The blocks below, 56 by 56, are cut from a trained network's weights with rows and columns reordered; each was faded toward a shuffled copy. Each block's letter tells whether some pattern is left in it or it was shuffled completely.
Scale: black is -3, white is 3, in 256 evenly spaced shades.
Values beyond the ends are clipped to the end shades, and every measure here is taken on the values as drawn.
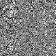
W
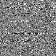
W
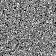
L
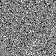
L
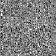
W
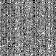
W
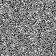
L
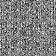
W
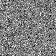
L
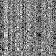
W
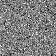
L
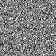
W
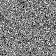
L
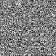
W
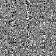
W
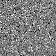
L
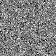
L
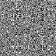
W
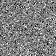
L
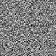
W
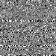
W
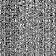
W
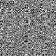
W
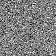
L
